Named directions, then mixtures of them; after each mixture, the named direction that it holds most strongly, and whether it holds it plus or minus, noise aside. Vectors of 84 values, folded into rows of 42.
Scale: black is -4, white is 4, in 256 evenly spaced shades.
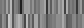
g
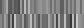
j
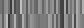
j, plus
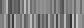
j, plus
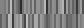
g, plus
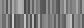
g, minus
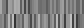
j, minus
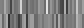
g, minus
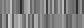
g, plus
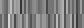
j, minus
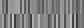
j, minus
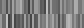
g, minus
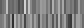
j, plus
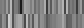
g, plus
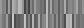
g, minus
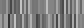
j, plus
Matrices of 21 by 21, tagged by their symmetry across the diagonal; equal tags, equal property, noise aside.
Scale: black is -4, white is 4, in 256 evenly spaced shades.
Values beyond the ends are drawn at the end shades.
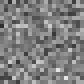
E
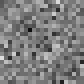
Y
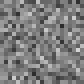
E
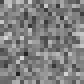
E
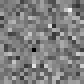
E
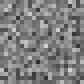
Y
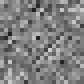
Y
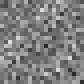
Y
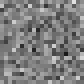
E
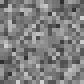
Y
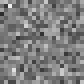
E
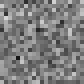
E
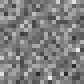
Y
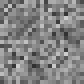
Y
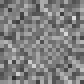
Y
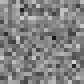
E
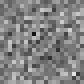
Y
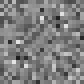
Y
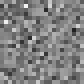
E
